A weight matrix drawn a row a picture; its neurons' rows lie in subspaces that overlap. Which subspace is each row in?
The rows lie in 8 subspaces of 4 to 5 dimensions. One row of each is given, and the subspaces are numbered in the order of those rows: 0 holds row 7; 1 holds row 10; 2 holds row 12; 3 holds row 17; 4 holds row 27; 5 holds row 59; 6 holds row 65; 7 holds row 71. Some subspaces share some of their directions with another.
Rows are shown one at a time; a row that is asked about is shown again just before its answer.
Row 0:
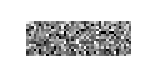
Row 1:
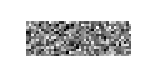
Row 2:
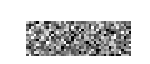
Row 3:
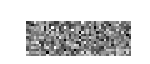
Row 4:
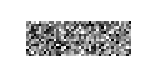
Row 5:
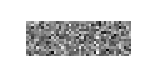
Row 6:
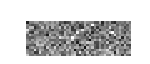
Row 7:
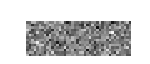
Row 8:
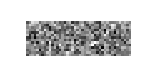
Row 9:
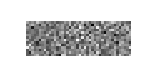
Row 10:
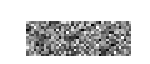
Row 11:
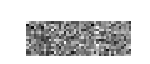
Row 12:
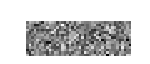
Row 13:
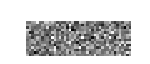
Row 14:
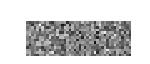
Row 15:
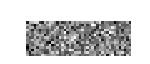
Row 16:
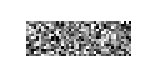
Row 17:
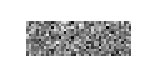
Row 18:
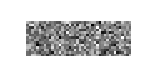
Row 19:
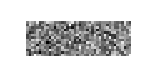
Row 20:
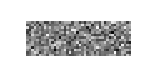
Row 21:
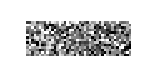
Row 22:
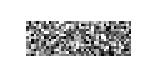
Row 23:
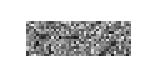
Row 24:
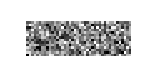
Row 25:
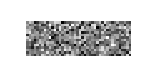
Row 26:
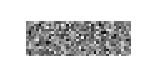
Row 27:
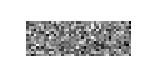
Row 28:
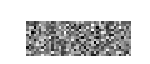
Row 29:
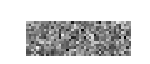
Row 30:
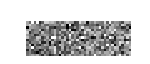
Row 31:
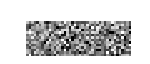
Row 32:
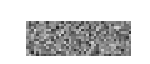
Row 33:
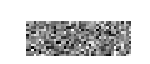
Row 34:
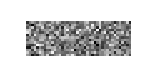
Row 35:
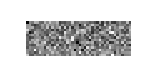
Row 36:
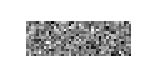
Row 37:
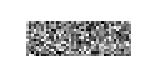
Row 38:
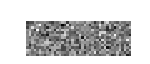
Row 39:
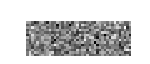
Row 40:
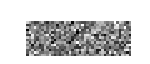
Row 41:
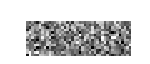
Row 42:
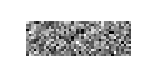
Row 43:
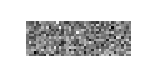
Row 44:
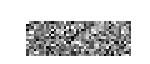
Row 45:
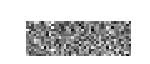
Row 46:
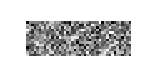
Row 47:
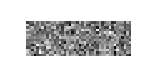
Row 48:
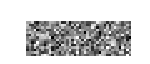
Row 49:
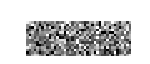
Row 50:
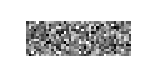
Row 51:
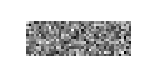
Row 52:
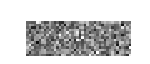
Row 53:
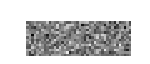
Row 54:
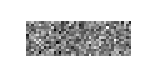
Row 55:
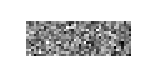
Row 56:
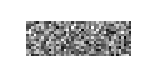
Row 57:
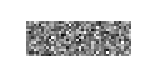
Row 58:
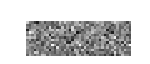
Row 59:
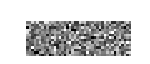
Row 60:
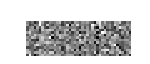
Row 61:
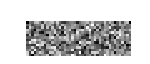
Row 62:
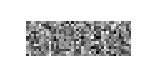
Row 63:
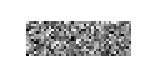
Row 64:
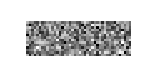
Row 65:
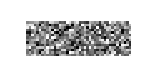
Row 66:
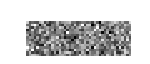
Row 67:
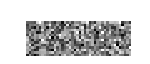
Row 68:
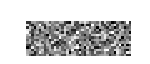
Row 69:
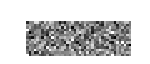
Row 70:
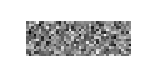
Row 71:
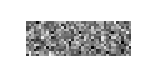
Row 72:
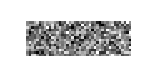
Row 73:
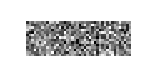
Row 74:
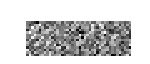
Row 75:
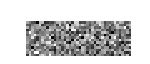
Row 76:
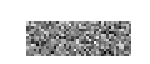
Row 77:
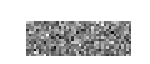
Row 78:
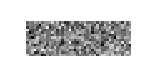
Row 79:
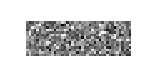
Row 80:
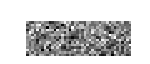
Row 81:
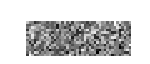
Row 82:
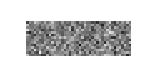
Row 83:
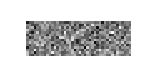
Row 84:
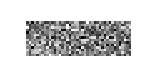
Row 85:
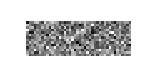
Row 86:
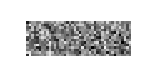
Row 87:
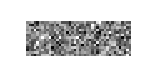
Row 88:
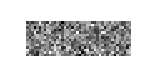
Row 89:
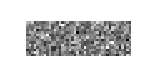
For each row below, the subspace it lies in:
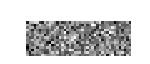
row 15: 2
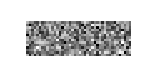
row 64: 7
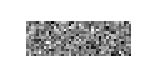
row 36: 3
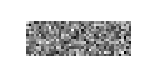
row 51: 7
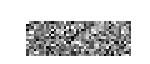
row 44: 6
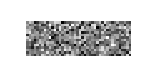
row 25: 1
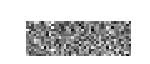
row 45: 3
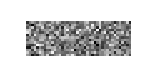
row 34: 4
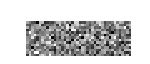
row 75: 5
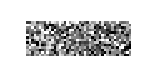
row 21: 6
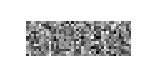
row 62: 7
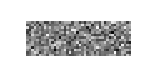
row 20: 5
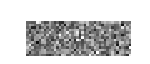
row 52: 0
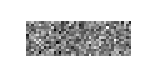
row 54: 3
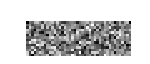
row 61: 4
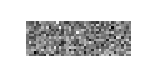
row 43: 2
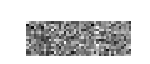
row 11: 6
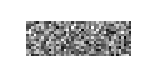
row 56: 4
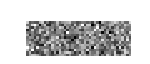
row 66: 2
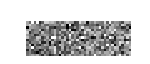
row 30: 5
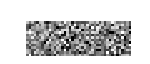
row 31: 4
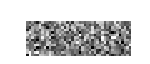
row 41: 7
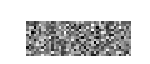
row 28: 3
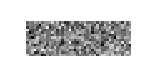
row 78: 2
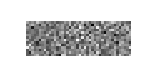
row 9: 0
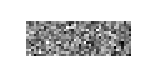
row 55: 3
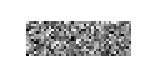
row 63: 0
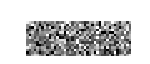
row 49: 1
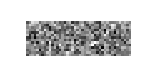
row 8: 7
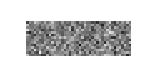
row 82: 3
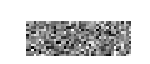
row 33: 3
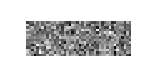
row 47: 3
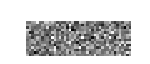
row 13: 5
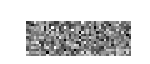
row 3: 1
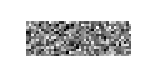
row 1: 6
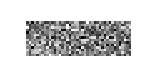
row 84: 5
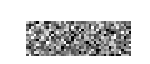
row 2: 4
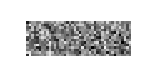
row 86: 7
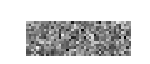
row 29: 7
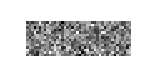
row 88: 0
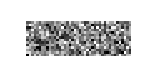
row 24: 7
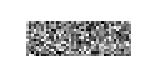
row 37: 4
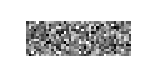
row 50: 4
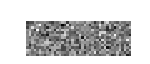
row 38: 2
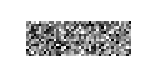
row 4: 0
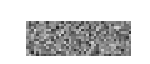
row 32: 4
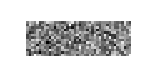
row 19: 3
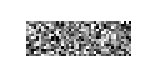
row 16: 2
